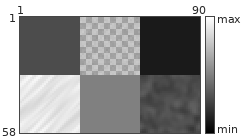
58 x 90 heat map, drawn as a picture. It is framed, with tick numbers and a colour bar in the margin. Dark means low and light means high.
The table splits into 2 rows of 3 panels. Panel 1,1: low, flat. Panel 1,2: high, checkered. Panel 1,3: very low, flat. Panel 2,1: very high, slanting up to the right, faint in contrast. Panel 2,2: middling, flat. Panel 2,3: low, blotchy, faint in contrast.
